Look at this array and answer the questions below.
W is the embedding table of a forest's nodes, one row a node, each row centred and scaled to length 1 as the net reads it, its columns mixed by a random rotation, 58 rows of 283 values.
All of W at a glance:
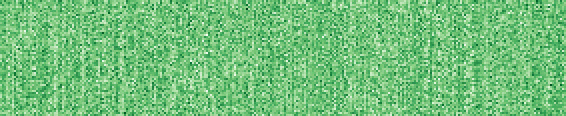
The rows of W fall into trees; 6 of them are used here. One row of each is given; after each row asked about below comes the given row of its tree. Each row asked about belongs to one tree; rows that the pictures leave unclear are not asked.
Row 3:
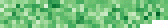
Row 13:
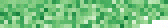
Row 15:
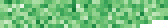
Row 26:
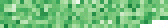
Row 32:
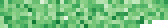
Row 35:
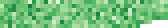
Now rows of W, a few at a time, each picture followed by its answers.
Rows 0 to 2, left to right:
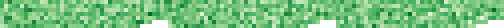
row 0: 32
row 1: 32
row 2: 13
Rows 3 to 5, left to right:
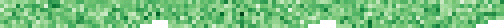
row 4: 13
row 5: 32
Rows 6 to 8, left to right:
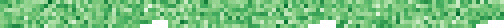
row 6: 15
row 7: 26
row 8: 35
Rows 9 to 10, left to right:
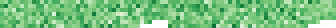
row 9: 26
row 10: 35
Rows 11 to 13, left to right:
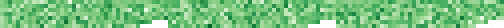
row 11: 15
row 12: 26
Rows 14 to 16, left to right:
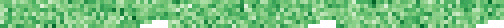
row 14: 35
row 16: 26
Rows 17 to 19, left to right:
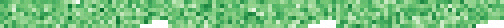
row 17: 26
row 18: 3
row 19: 35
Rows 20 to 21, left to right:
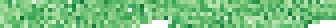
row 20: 15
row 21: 35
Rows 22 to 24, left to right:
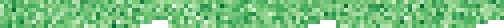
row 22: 35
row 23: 3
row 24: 15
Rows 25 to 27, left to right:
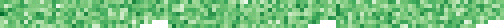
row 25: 13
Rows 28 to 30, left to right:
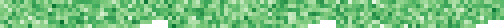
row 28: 3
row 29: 26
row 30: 13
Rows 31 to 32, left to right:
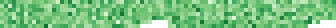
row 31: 35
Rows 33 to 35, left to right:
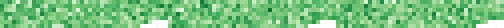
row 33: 26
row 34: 26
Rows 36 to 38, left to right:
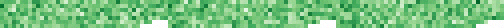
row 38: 35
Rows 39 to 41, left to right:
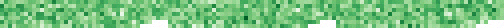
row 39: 13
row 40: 15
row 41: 13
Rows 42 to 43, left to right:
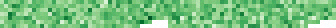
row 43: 13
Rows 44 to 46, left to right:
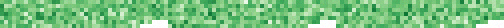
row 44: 13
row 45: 26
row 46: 35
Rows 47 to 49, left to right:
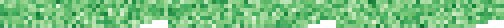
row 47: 13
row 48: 13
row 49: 26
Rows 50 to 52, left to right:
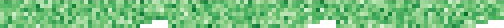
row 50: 35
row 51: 26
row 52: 13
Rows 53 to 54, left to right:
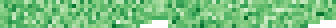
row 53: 35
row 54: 32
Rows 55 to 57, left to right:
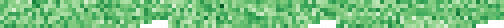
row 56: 3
